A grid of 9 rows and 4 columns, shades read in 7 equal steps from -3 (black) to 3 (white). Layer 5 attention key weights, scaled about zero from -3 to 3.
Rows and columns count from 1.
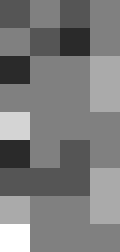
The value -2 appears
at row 2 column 3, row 3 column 1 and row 6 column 1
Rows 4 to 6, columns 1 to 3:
0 0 0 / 2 0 0 / -2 0 -1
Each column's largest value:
3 0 0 1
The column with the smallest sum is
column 3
